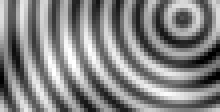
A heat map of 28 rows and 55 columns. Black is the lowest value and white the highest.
There is no overall slope. Rings spread out from the top right. Neither half mirrors the other. There are no lone odd cells.
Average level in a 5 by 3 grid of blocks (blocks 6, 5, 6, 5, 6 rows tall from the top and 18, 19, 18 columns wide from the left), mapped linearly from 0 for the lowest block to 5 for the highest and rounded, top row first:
413 | 331 | 350 | 342 | 314
